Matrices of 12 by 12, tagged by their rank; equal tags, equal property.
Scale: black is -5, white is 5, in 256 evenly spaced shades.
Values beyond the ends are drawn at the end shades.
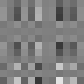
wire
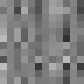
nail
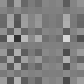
wire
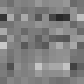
nail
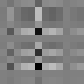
wire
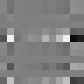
wire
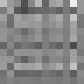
nail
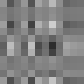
wire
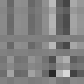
wire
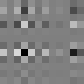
wire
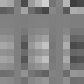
wire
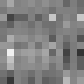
nail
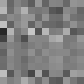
nail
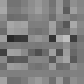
nail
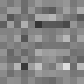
nail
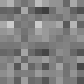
nail
